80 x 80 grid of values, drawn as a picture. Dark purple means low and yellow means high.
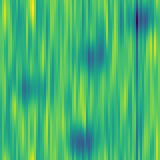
Dips: four. Histogram: skewed, a long tail of low values. Odd lines: column 69. Roughest part: top right. Mirror symmetry: none.
